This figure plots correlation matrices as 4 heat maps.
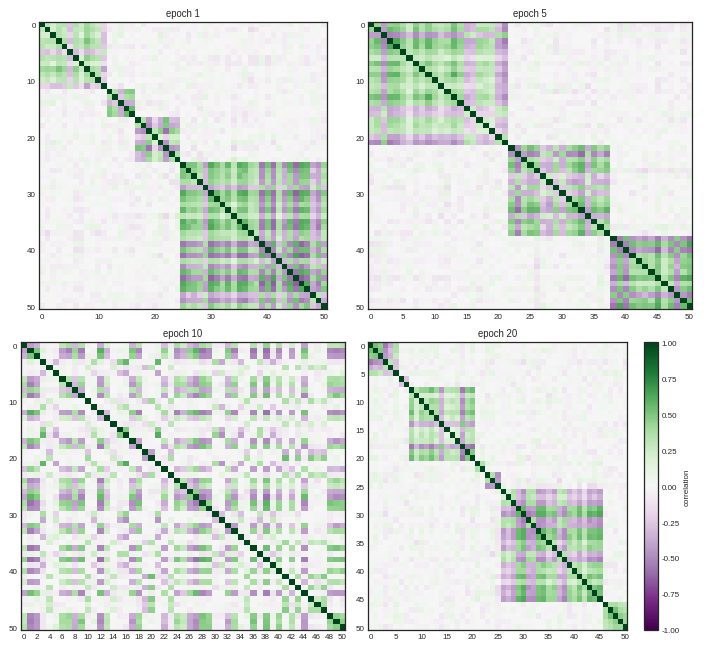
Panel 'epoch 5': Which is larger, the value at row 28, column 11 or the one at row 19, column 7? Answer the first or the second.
the second
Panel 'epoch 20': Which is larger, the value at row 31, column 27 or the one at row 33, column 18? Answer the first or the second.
the first
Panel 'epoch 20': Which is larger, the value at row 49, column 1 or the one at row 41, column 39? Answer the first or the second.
the second
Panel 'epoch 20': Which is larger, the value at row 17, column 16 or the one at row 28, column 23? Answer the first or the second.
the first
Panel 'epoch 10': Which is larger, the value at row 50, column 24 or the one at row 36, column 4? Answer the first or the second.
the first
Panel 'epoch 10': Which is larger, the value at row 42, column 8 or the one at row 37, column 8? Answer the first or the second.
the second
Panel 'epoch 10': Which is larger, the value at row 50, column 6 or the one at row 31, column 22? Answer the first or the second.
the first
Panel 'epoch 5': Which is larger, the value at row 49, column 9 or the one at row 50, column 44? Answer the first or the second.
the second
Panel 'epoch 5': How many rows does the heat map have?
51
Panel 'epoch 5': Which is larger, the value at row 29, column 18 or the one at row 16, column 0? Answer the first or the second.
the first
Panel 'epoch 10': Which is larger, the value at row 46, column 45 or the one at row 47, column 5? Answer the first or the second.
the first
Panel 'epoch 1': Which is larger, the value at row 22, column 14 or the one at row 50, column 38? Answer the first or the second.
the second
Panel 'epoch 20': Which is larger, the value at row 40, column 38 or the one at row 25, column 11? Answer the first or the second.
the second
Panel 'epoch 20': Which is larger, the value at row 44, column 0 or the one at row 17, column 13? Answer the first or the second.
the second
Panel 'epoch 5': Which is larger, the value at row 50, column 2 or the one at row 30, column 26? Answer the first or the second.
the first
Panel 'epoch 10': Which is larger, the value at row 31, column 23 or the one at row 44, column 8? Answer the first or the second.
the second
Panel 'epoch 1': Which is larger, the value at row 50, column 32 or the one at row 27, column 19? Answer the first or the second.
the first
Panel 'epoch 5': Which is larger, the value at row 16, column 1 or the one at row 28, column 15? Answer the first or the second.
the second
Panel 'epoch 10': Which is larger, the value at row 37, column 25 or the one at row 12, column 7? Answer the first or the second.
the first
